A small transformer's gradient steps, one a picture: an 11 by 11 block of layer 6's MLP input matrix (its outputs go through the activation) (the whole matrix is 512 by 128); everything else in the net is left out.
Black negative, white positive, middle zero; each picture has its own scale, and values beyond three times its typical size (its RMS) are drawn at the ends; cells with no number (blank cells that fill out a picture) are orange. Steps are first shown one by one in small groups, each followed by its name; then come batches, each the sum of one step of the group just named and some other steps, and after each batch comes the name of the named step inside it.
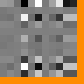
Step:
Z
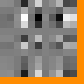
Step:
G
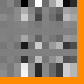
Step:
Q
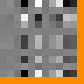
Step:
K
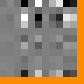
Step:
G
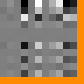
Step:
Z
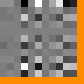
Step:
Z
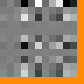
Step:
Q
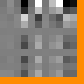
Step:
K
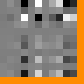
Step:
G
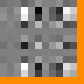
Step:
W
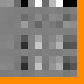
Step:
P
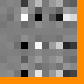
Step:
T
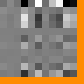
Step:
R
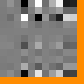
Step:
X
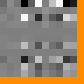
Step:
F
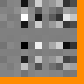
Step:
W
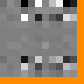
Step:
F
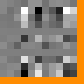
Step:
T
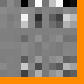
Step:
R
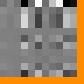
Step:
R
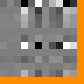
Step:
F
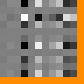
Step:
T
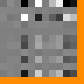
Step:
R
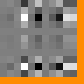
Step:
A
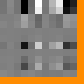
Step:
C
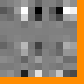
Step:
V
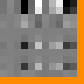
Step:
C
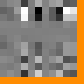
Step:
V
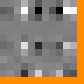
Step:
V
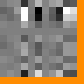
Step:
V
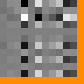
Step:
V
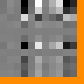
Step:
C
